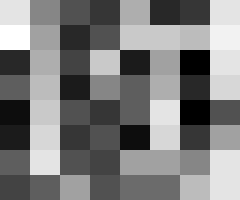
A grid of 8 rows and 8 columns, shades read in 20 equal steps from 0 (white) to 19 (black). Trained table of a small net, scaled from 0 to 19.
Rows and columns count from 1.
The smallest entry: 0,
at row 2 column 1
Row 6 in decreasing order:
18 17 15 15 13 7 3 3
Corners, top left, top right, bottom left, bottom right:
2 2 14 2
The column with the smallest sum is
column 8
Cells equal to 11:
2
